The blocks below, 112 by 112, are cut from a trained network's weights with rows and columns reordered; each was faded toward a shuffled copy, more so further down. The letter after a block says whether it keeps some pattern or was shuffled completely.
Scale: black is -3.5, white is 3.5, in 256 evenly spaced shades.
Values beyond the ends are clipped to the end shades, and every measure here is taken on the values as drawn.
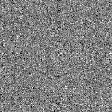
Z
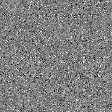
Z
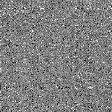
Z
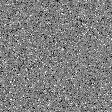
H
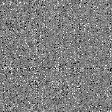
Z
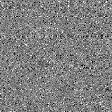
Z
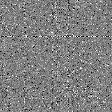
Z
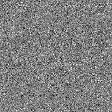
Z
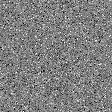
H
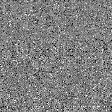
Z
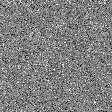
H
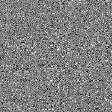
Z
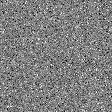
H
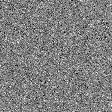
H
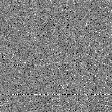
Z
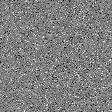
H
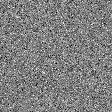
H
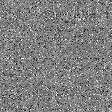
Z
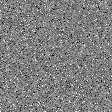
H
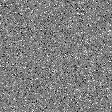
H
